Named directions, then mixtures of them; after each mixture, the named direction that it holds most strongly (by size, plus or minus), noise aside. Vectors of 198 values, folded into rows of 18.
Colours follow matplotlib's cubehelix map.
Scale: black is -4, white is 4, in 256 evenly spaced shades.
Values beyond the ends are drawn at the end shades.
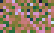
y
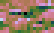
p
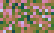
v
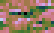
p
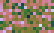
v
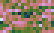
p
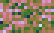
v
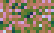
v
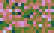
v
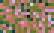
y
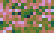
v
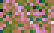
y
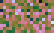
y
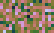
v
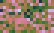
y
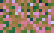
y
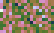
v
